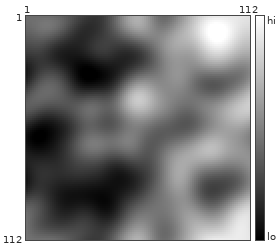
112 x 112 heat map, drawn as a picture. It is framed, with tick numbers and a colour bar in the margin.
Ninth with the highest average: top right. Grain: smooth. Slope: up to the right. Calmest part: bottom left. Lone odd cells: none.
